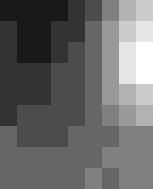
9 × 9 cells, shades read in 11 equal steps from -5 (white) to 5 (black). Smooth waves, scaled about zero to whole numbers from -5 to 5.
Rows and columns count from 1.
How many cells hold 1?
21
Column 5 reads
3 3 2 2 2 2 1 1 1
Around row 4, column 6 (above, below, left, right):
1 1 2 -1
